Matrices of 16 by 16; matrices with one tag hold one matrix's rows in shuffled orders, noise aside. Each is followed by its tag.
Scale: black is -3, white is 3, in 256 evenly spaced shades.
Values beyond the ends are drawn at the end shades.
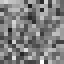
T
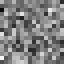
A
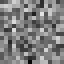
T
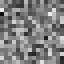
A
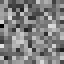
A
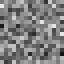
A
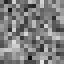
T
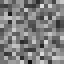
T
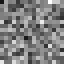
A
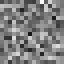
T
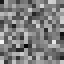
A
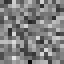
T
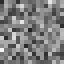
A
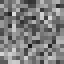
T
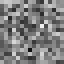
T
